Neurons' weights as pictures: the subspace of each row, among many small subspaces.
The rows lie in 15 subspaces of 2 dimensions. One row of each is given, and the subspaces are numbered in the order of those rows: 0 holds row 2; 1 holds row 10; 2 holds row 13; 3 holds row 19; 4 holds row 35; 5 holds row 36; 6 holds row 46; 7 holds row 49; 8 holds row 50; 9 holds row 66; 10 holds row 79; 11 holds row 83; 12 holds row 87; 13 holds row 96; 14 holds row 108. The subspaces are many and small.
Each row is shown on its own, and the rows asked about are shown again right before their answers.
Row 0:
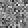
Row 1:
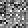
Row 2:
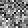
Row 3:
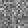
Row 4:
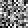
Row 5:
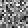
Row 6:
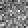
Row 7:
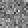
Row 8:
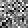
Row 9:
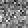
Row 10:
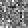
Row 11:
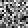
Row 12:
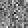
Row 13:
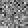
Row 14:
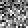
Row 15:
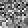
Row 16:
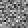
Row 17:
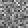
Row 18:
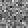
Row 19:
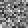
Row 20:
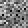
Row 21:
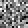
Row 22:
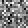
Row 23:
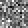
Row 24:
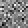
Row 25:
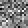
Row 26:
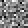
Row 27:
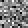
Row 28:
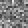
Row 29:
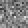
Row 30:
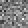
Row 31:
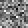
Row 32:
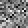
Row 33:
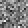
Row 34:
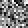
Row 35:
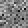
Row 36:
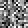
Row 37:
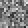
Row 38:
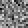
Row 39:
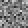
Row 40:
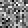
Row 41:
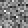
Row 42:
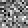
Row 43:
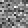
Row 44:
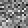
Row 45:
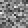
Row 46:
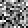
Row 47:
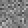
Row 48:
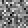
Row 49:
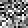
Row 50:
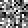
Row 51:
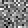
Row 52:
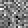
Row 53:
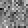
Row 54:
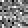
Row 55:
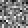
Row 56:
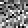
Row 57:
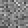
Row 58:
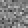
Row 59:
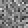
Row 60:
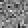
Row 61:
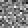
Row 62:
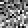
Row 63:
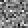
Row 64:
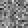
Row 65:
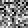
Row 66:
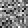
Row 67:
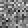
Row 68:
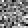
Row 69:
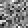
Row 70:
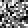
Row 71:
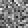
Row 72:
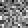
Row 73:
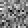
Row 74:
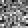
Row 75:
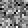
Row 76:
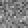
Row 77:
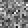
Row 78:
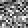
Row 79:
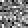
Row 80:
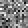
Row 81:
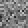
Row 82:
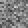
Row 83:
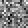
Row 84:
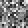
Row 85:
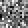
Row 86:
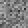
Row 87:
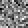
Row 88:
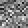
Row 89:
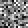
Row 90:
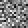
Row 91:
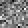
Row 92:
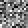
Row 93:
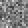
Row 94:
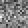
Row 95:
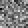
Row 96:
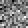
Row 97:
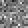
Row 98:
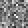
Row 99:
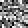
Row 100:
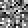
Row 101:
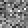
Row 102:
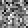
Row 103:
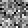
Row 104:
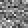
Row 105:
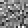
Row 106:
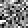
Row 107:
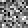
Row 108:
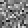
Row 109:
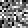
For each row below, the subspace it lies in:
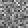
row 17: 2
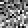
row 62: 14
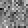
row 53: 11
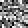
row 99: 10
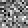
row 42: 9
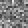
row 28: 7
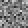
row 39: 6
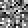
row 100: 8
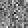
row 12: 5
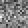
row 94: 1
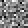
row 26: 14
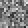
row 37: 11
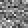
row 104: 10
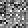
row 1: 4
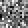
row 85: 1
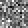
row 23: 1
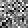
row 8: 9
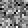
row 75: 8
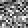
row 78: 7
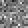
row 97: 14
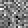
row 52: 5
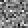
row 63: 14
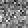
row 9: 1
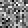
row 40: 0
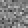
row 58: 13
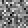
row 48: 11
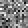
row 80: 0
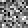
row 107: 9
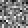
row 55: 6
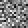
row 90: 6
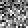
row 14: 13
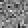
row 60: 14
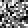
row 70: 8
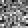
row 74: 13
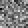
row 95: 12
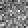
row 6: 13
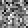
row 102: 11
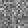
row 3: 5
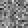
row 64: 5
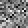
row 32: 10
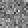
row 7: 8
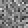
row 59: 12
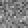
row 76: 0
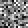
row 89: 2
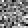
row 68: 13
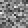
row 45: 3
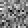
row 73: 13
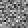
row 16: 6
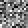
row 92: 4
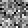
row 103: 8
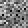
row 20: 4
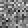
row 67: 0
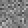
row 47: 9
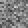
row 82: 3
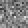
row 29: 0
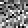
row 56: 14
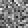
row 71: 12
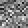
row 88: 7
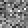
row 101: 4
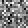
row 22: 11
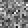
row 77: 8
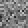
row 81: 1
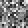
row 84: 5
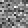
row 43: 3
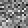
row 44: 7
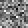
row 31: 9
